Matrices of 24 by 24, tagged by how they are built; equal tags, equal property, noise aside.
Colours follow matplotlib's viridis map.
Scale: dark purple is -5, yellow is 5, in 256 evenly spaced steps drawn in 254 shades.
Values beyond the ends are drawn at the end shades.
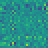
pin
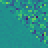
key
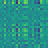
pin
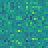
pin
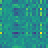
pin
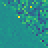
key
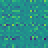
pin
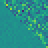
key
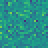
pin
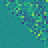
key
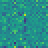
pin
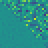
key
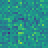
pin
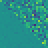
key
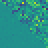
key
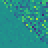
key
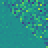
key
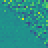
key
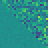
key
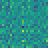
pin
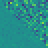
key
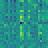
pin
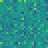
pin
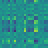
pin
